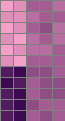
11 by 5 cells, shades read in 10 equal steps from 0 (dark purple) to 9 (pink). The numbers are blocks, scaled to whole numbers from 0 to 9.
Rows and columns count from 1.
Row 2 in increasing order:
5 5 6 8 8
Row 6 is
8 9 5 5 5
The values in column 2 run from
0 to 9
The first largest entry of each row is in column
1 1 1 2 1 2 5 3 3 4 3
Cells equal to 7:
0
